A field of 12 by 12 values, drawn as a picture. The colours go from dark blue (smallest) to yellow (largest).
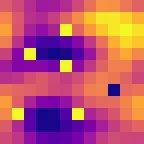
On average the colour sits 50% of the way up the scale. The ninth with the highest average is the top right. Six lone cells stand out: five far higher and one far lower than their neighbours. The bottom right is the calmest part. Neither half mirrors the other.
